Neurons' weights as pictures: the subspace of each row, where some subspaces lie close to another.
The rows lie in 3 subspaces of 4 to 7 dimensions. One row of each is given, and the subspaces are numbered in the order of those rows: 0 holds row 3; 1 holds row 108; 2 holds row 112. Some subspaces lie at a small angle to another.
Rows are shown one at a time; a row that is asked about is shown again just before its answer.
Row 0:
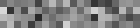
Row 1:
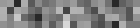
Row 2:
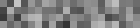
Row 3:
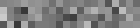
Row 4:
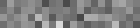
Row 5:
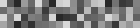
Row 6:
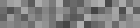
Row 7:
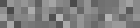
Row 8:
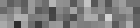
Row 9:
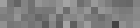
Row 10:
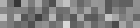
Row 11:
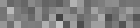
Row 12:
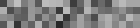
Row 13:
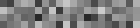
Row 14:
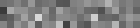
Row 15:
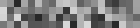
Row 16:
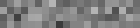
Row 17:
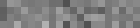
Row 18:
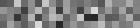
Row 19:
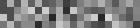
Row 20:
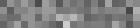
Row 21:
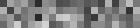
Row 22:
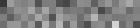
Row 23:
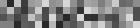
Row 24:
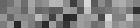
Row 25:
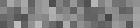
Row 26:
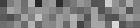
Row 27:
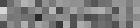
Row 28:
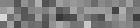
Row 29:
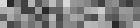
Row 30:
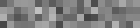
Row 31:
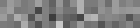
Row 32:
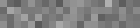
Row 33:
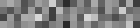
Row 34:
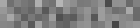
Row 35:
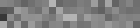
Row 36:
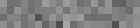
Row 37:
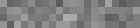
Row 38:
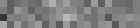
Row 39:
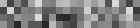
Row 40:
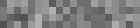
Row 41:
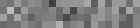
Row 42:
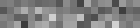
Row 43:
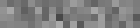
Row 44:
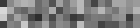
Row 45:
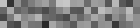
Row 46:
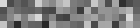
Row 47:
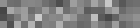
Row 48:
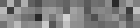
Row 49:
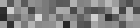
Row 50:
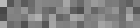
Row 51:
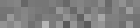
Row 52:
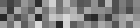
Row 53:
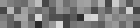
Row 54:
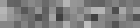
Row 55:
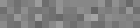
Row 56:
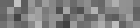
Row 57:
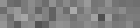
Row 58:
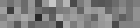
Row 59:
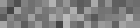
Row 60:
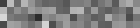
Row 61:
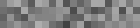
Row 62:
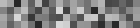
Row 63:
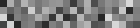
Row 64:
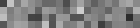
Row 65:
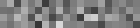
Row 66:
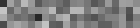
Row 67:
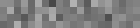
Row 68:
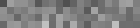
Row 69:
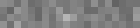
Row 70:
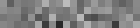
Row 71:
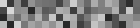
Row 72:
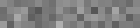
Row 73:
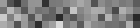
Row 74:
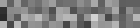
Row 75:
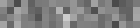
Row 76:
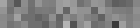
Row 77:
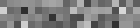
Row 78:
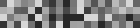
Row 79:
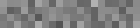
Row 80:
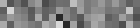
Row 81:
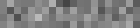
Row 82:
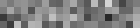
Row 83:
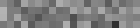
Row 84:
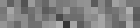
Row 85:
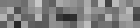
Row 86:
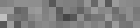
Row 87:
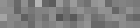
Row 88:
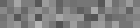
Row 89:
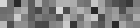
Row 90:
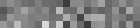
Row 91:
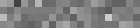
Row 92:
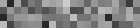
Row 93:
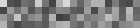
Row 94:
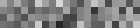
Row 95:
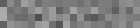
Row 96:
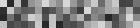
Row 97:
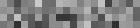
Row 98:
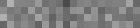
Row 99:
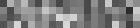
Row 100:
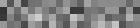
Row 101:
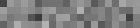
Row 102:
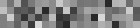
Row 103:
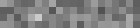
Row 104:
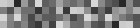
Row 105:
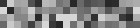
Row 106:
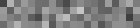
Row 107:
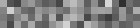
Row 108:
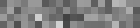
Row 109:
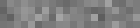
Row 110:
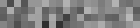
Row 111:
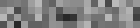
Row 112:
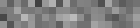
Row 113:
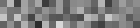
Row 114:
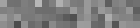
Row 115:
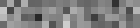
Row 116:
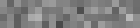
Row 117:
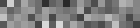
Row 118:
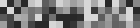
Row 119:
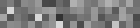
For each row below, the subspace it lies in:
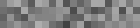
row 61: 2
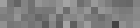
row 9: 1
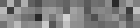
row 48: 1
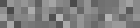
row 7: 2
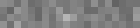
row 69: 1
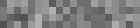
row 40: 2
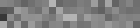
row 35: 0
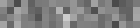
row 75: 1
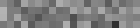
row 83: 0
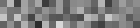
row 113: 1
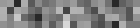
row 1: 1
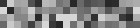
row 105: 2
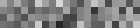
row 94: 2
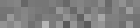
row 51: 2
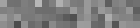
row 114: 2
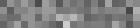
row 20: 2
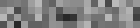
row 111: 1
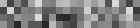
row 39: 1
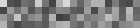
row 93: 0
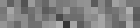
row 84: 2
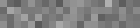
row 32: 2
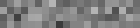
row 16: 0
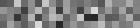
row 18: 1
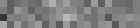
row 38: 0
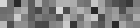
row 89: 1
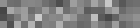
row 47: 2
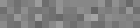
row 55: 1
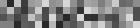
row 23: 1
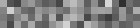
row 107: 2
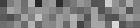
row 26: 2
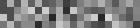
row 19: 2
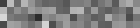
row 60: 0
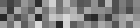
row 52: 0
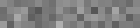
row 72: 0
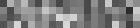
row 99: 2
